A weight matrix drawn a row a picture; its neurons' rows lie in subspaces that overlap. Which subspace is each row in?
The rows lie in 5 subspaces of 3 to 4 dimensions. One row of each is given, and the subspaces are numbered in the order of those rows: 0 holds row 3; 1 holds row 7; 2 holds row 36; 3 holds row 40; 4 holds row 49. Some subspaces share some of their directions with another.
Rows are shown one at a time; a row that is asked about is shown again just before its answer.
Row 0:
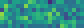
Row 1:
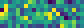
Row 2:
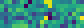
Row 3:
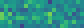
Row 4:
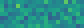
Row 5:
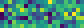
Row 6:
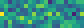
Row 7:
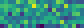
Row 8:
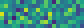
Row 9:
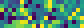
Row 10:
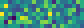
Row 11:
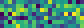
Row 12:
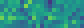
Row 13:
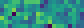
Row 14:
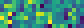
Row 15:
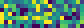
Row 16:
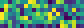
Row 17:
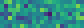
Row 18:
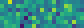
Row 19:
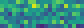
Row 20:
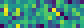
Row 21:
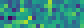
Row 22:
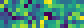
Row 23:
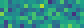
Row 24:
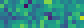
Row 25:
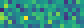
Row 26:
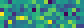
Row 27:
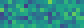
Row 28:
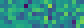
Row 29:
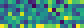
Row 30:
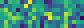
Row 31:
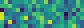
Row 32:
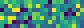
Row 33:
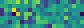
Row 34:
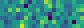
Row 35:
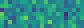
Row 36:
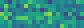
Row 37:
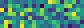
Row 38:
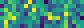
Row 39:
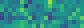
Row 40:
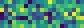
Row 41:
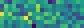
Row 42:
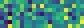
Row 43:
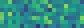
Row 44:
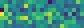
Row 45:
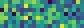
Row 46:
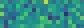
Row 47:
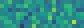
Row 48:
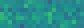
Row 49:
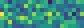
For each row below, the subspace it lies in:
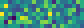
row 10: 2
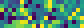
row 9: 2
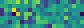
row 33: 4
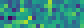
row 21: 2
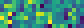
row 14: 4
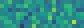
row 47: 0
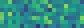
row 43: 0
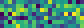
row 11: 1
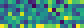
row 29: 1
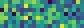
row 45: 4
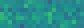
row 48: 0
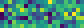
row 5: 3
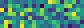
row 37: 4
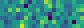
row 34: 0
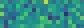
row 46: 3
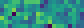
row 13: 4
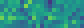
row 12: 2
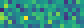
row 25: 3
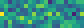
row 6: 4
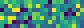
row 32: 2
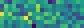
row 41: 0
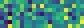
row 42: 4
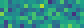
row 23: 4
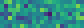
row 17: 2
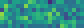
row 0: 1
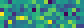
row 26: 3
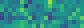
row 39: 2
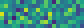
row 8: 2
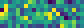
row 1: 1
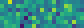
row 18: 0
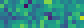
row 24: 3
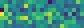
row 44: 1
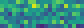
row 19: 1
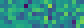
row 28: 0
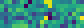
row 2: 0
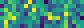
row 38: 3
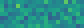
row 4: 3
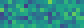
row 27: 3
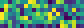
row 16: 1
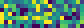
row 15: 0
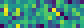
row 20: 1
